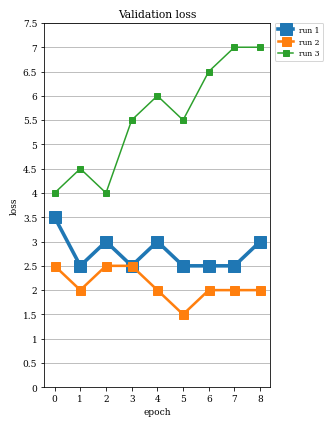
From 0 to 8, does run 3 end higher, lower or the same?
higher
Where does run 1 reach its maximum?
0
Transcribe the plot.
Title: Validation loss
x-axis: epoch, ticks 0 1 2 3 4 5 6 7 8
y-axis: loss, ticks 0 0.5 1 1.5 2 2.5 3 3.5 4 4.5 5 5.5 6 6.5 7 7.5
Legend: run 1, run 2, run 3
Values:
run 1: 3.5 2.5 3 2.5 3 2.5 2.5 2.5 3
run 2: 2.5 2 2.5 2.5 2 1.5 2 2 2
run 3: 4 4.5 4 5.5 6 5.5 6.5 7 7
